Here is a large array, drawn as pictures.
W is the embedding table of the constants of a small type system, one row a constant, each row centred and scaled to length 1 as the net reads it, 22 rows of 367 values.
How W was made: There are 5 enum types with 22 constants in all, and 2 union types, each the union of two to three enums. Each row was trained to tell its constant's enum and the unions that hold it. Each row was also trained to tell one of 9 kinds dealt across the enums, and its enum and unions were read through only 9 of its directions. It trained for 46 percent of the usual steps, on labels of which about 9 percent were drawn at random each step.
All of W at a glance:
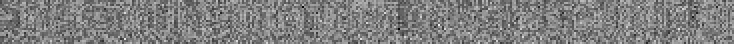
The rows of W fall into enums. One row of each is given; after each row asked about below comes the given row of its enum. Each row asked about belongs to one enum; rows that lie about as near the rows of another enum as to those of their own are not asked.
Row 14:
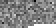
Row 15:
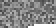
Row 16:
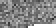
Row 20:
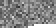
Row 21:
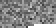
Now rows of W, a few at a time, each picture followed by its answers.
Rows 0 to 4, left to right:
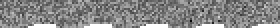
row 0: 21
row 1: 21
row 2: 15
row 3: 14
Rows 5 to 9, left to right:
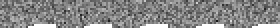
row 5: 21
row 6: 16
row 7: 15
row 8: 16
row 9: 16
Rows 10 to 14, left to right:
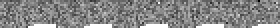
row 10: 21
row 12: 21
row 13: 16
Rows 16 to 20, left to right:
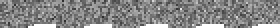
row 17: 16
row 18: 14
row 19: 14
